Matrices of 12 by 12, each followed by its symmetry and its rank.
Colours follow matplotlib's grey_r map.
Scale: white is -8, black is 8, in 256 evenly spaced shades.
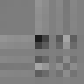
symmetric, rank one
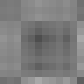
symmetric, rank one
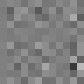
neither, rank two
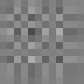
symmetric, rank one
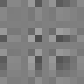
symmetric, rank one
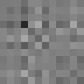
symmetric, rank two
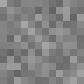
symmetric, full rank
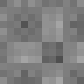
symmetric, rank two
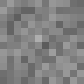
symmetric, full rank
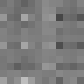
neither, rank two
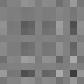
symmetric, rank one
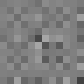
symmetric, rank two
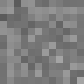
symmetric, full rank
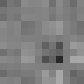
symmetric, rank two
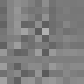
neither, rank two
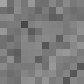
symmetric, full rank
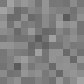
symmetric, full rank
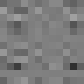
neither, rank two
